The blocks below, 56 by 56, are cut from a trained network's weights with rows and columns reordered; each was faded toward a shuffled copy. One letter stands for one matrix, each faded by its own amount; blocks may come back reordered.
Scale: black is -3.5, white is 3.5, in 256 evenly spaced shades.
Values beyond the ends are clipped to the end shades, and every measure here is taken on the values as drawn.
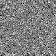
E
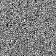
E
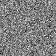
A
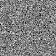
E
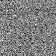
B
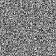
B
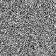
B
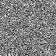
A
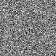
E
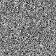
A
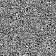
B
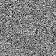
B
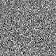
E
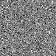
E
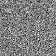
B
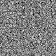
B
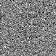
E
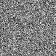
A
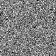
A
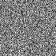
B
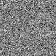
B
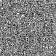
A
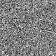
E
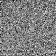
B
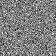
A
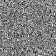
E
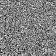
B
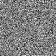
B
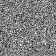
E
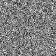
B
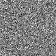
A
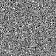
E
